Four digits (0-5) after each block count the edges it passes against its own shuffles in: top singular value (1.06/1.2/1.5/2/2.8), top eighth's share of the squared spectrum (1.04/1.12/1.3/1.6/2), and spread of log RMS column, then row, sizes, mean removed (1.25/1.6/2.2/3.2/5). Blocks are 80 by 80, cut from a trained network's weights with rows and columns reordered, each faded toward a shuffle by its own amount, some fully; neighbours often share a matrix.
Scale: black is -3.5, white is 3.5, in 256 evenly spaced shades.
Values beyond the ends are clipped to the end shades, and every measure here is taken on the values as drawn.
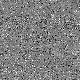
2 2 0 1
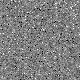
0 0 0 0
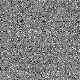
3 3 1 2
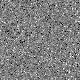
0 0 0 0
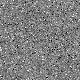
0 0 0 0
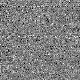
3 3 0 2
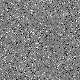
0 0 0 0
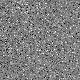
2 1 0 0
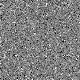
2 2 1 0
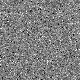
1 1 0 0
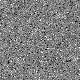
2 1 0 0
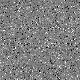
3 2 0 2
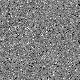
2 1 0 0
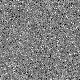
1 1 0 0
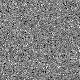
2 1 0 0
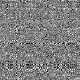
4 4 1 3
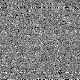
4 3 0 2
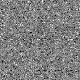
3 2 0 1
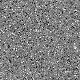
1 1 0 0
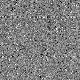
3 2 0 1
